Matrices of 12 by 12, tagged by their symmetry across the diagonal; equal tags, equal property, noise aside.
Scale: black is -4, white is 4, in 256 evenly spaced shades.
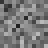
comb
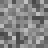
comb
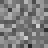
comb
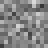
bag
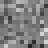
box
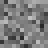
bag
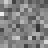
bag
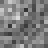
comb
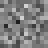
box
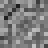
comb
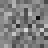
bag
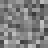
box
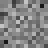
comb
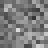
bag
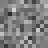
box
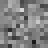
bag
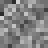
comb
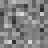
box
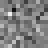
box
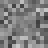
box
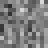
bag
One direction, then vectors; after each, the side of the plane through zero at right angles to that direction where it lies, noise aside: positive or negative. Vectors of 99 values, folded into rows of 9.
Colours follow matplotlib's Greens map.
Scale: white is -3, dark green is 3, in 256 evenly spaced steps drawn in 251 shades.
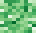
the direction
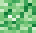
positive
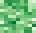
positive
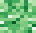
positive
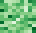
negative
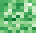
negative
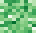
positive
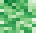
positive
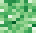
positive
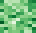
negative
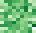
positive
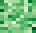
negative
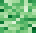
negative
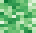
positive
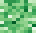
positive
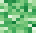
positive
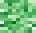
positive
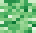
positive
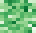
positive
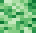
negative
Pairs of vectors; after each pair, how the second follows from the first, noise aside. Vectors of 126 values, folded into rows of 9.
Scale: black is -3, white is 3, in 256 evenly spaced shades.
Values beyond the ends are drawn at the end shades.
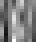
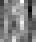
reversed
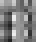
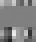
partly zeroed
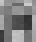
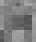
shrunk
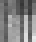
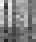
reversed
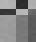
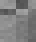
shrunk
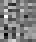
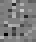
partly zeroed
